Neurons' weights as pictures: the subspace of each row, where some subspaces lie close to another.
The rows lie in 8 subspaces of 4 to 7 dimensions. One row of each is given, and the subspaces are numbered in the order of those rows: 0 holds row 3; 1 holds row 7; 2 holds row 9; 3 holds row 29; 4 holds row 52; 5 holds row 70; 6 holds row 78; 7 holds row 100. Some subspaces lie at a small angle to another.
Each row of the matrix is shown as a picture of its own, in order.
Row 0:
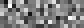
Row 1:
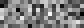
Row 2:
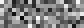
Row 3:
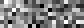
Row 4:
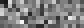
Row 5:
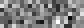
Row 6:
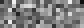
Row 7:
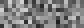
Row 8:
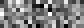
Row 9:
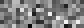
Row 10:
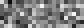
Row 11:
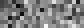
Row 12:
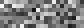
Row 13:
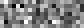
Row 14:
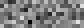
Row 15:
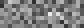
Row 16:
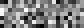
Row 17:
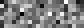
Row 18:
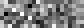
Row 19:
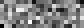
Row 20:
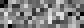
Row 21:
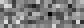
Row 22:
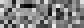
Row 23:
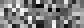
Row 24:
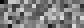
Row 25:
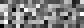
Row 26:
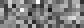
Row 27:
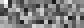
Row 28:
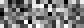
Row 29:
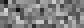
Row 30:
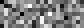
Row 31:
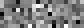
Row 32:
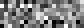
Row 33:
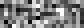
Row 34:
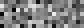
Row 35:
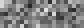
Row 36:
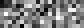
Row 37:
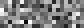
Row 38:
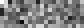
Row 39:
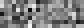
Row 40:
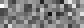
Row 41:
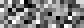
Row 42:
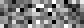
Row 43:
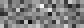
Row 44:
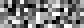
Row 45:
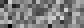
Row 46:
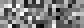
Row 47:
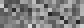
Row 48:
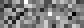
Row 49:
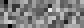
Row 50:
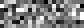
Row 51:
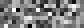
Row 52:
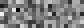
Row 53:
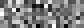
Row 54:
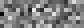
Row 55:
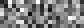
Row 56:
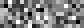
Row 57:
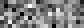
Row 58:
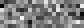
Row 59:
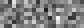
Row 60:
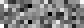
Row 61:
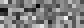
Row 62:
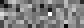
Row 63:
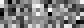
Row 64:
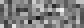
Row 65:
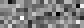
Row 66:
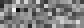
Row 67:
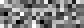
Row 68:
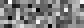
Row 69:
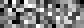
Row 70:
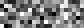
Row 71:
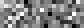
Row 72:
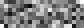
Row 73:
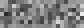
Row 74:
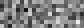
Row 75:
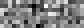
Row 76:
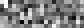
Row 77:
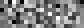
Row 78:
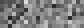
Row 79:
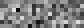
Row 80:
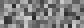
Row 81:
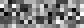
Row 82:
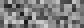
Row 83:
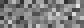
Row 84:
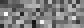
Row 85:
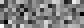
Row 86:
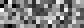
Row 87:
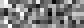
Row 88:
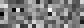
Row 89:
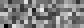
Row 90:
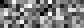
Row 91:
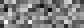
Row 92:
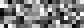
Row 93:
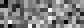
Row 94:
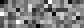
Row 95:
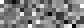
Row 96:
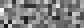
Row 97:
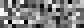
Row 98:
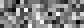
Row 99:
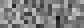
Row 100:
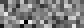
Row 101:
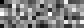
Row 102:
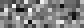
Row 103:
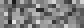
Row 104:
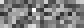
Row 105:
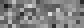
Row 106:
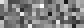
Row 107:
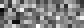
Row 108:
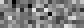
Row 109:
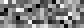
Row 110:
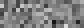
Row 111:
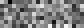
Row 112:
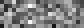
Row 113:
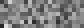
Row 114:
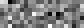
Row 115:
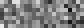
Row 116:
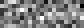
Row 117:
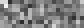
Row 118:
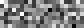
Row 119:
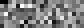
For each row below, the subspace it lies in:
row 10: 0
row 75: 6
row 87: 4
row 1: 2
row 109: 3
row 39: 3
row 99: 2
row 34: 4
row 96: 7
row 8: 1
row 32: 7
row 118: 0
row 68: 2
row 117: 3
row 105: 4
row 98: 6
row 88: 4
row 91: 4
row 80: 7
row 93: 0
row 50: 2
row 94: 5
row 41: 6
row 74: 1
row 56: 2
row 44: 6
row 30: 5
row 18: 4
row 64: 6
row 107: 2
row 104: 5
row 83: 0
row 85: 4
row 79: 2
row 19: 6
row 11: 6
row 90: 5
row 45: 0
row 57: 4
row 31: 1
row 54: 5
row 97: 7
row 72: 6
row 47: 0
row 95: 0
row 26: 3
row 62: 4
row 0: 3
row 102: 3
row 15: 0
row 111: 2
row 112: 4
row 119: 7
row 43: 7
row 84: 5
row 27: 3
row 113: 5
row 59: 5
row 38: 3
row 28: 1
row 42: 7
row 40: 2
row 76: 3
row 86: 0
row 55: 3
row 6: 7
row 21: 4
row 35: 5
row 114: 2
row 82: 7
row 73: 0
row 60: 1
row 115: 6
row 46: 1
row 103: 7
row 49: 0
